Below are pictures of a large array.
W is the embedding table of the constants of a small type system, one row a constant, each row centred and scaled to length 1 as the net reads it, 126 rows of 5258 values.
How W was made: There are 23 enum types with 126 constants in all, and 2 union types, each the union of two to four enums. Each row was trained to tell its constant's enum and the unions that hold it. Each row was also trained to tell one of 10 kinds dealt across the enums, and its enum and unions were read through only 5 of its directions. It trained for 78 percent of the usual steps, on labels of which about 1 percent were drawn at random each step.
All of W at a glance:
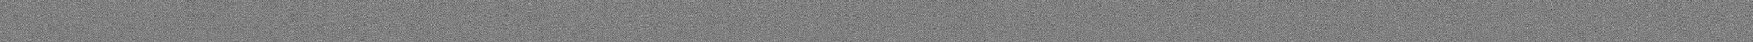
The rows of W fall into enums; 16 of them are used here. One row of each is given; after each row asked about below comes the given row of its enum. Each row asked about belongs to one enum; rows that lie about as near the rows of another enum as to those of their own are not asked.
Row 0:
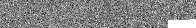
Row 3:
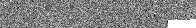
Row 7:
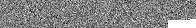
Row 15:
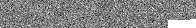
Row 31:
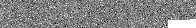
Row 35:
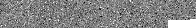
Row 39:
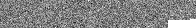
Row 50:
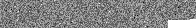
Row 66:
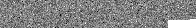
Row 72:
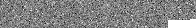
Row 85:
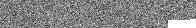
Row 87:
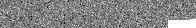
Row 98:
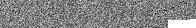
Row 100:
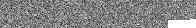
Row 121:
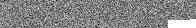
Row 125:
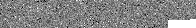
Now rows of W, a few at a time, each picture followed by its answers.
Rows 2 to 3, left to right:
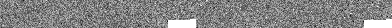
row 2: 50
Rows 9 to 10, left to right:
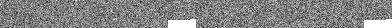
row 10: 66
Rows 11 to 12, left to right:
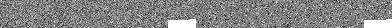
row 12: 7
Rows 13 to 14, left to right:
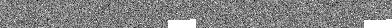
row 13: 85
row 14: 72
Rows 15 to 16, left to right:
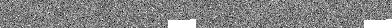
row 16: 100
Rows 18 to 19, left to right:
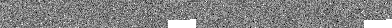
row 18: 121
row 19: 3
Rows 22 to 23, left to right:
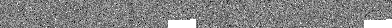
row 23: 85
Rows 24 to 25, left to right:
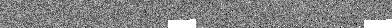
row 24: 100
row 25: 72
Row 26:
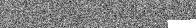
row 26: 98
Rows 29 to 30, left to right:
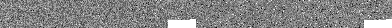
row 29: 98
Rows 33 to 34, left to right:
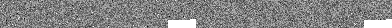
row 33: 7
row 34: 72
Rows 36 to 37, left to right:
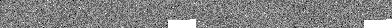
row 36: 98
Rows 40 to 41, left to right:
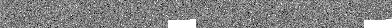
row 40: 87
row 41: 66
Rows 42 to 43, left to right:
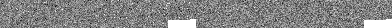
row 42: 0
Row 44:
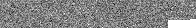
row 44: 121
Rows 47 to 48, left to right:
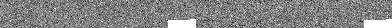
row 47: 85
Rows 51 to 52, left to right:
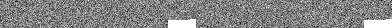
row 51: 98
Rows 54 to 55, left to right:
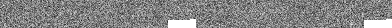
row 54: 72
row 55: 85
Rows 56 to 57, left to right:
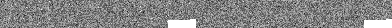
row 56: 98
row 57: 72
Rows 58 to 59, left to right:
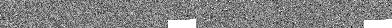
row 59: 50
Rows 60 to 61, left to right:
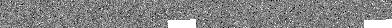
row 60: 3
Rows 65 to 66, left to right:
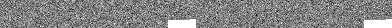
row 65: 66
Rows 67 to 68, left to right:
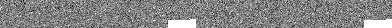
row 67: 7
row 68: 39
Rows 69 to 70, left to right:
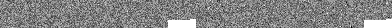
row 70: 39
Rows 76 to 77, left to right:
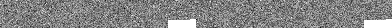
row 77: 66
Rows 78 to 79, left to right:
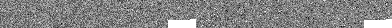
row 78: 39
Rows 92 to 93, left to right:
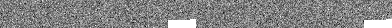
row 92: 7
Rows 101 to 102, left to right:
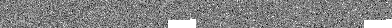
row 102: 35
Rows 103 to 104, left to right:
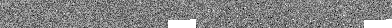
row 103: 121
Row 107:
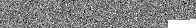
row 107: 15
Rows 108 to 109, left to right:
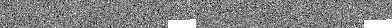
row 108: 87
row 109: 7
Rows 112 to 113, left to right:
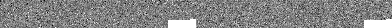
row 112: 125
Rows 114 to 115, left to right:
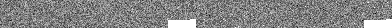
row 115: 85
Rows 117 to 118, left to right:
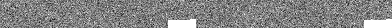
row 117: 121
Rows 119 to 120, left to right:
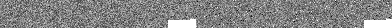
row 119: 39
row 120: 3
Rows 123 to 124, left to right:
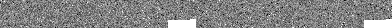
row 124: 66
